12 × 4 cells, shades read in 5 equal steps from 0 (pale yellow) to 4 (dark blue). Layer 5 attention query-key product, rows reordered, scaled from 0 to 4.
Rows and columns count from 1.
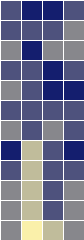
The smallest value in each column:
2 0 1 2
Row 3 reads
2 4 2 2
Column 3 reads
4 3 2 4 4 3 2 3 3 3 3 1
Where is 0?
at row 12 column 2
